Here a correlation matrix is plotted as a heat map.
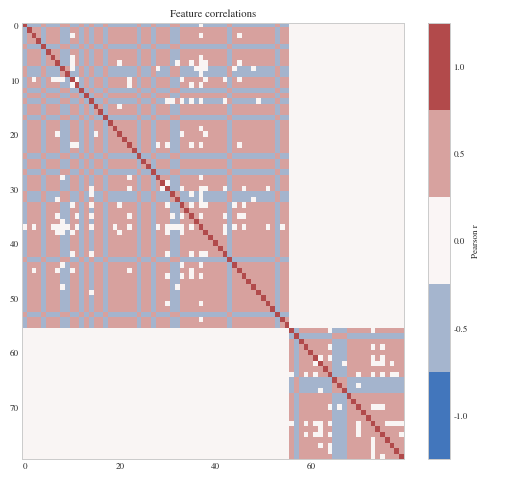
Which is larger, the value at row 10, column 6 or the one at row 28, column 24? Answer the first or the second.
the first
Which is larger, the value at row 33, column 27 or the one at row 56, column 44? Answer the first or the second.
the second
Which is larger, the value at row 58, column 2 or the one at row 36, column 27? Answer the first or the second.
the first
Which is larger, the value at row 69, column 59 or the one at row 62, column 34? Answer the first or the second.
the first
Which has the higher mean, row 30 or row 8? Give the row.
30
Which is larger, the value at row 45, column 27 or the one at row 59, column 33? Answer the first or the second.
the second
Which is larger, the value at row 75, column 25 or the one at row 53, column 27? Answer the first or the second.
the second
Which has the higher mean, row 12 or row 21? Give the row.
21
